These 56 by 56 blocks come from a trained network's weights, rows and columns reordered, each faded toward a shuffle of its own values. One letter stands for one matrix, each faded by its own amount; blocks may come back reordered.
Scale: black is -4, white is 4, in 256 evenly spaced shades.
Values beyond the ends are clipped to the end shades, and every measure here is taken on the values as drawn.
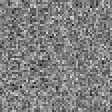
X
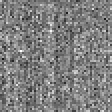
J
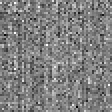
J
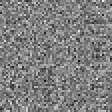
X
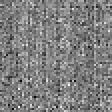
J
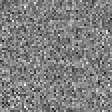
X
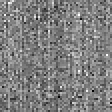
J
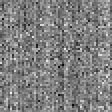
J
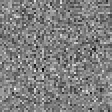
X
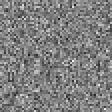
X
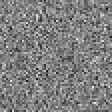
X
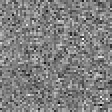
X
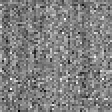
J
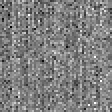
J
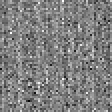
J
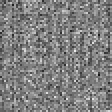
J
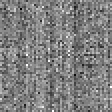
J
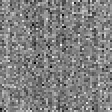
J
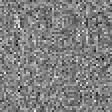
X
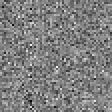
X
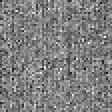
J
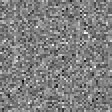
X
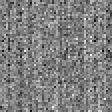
J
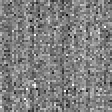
J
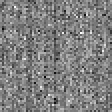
J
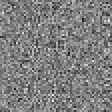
X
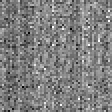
J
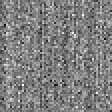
J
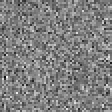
X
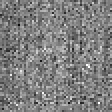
J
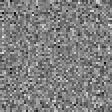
X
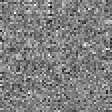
X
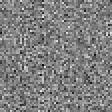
X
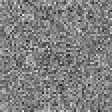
X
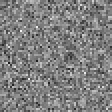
X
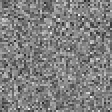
X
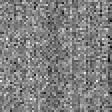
J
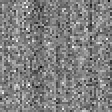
J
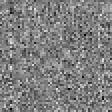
X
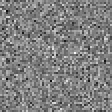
X
